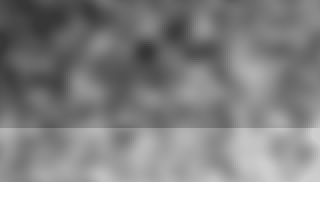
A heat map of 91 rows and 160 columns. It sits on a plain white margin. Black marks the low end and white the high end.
There are no regular stripes. The ninth with the lowest average is the top left. The ninth with the highest average is the bottom right. Values rise toward the bottom right. On average the colour sits 50% of the way up the scale. The bottom part is higher, past a seam about 70% of the way down.
